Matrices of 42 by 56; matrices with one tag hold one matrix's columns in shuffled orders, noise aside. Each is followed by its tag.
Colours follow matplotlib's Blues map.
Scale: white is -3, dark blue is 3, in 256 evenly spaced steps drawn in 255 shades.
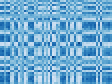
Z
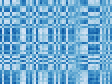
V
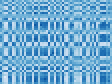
Z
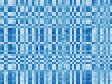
V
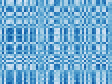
V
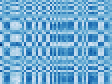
Z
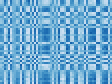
V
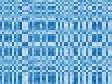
Z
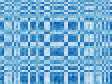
Z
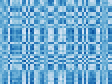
V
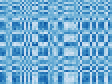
Z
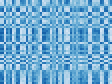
V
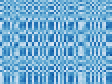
Z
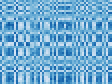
Z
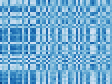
V
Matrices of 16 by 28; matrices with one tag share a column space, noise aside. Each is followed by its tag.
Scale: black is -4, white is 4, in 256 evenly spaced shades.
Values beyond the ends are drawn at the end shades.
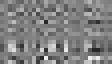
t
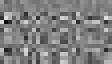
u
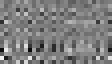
t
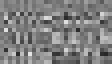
u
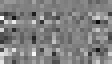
u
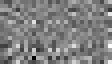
t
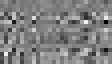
u
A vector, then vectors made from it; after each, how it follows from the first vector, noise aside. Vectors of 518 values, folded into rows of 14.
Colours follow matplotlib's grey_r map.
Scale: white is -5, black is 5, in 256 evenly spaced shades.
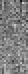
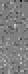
partly zeroed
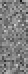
sign-scrambled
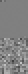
partly zeroed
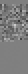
partly zeroed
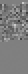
partly zeroed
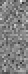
sign-scrambled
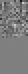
partly zeroed
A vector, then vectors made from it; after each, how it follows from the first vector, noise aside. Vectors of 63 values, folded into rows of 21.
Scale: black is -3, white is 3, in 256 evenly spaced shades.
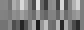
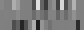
partly zeroed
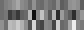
wrapped around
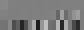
partly zeroed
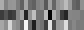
wrapped around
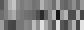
wrapped around
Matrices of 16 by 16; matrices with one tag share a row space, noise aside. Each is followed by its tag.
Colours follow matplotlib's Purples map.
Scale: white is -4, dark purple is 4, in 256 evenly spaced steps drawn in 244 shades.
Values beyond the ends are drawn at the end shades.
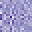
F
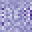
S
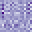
S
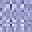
F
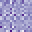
F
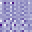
F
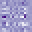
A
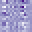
A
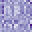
S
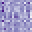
S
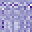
S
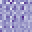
F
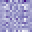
A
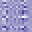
A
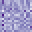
S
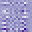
A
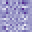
A
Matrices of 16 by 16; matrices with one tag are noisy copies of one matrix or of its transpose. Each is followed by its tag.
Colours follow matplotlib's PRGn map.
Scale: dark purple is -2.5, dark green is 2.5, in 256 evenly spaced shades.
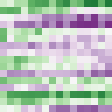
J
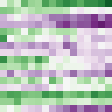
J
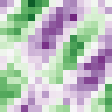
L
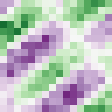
L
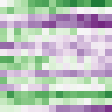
J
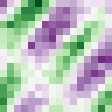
L
